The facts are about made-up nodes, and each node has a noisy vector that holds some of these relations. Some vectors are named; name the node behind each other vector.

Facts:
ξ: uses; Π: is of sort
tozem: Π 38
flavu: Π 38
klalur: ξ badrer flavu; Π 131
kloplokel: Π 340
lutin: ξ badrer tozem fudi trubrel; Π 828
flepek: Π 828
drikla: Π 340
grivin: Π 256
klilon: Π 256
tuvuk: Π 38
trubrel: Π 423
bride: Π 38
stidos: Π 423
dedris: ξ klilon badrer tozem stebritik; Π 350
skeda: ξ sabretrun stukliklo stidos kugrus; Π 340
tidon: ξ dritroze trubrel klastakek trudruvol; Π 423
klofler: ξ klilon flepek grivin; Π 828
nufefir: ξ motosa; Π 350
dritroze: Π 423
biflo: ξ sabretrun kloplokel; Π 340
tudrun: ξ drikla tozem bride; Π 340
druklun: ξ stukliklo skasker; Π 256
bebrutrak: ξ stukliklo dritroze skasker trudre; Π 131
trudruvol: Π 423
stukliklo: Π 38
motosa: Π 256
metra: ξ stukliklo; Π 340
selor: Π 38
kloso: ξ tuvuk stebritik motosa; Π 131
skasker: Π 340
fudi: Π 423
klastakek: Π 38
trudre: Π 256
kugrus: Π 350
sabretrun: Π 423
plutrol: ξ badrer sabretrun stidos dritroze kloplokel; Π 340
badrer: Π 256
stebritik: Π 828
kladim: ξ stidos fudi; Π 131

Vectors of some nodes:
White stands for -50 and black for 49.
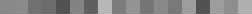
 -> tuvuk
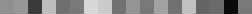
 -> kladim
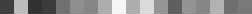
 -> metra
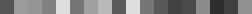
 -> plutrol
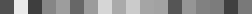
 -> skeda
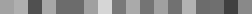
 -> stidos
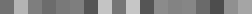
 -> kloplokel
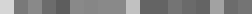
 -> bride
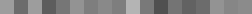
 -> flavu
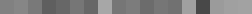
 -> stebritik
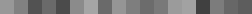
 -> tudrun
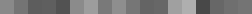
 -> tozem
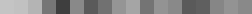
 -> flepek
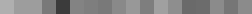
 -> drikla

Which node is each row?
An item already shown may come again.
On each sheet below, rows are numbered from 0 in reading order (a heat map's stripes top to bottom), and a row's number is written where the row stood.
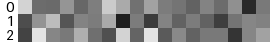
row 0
fudi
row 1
dedris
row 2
biflo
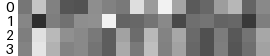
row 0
stukliklo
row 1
lutin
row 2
sabretrun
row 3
sabretrun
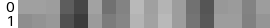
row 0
skasker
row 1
skasker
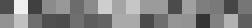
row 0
skeda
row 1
klofler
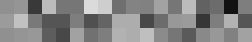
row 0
kladim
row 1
klofler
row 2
skasker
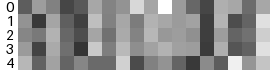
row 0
bebrutrak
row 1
tidon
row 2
dritroze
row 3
tidon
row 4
motosa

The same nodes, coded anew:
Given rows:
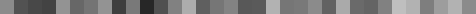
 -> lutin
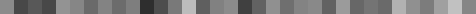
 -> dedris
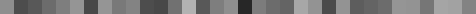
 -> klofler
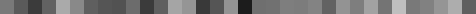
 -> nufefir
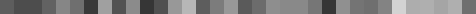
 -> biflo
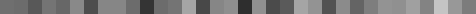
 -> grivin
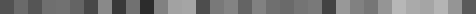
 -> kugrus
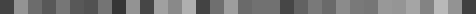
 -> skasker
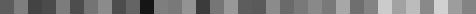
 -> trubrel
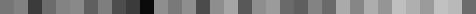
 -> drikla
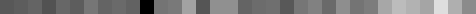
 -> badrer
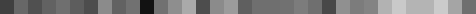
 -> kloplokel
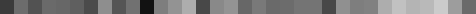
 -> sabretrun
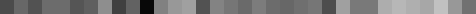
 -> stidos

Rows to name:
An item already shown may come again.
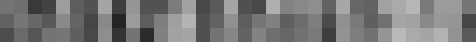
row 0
tidon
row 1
metra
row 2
kugrus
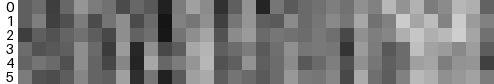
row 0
motosa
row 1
trubrel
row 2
kloplokel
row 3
skeda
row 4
druklun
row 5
kladim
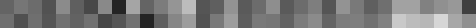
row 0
druklun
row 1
flavu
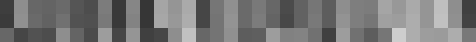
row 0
stukliklo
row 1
stukliklo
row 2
plutrol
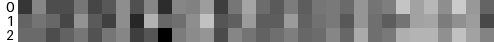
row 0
dritroze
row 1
bebrutrak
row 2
fudi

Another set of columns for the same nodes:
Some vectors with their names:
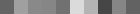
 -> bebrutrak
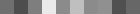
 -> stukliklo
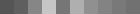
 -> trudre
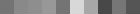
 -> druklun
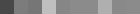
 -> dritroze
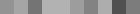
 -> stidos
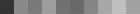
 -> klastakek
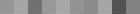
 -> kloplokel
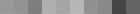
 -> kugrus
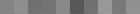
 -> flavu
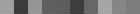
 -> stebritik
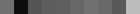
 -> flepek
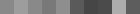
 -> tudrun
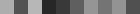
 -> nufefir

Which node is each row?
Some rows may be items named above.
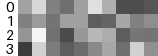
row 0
skeda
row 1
fudi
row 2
plutrol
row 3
tidon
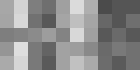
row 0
skeda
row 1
biflo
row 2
metra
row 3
kladim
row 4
biflo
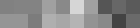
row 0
metra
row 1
kugrus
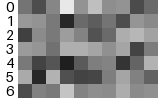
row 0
stukliklo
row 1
dedris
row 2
trubrel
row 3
sabretrun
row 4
klofler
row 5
motosa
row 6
dritroze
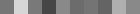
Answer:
lutin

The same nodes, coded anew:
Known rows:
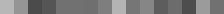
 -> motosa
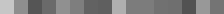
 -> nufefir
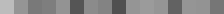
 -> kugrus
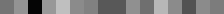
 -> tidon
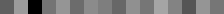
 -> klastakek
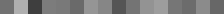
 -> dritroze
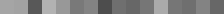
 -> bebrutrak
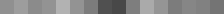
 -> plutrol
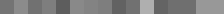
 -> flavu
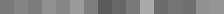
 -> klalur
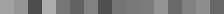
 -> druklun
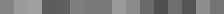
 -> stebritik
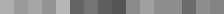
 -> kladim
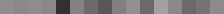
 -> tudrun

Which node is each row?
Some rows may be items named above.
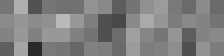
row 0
dritroze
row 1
plutrol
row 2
lutin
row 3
trubrel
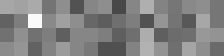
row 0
stidos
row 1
klofler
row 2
flavu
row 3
biflo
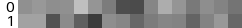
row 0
plutrol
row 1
stukliklo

